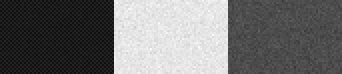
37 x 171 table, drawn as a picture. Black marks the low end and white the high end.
It is made of 1 by 3 panels. Panel 1,1: very low, checkered, faint in contrast. Panel 1,2: very high, fine-grained, faint in contrast. Panel 1,3: low, fine-grained, faint in contrast.
